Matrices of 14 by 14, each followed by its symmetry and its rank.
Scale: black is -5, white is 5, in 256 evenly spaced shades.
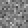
neither, full rank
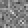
symmetric, full rank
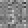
neither, rank three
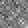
symmetric, full rank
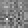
neither, rank three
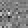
neither, rank three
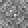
symmetric, full rank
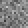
neither, full rank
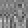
neither, rank three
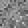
symmetric, full rank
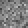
symmetric, full rank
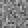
neither, full rank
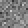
symmetric, full rank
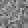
symmetric, full rank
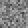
neither, full rank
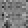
neither, rank three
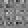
neither, rank three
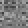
neither, rank three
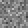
neither, full rank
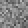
neither, full rank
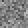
neither, full rank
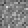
symmetric, full rank
